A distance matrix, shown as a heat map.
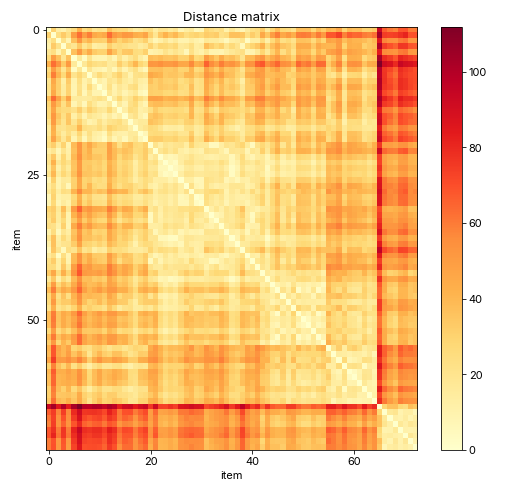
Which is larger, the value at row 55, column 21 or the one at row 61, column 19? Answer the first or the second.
the first
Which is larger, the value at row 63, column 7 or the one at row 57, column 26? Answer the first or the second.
the second
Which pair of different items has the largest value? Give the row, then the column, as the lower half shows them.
65, 6
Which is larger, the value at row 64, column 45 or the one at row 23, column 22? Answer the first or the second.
the first
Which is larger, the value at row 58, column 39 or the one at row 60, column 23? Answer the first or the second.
the first
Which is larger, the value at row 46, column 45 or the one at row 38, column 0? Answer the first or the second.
the first
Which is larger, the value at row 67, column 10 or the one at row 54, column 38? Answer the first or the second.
the first
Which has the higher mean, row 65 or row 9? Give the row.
65
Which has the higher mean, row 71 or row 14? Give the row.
71
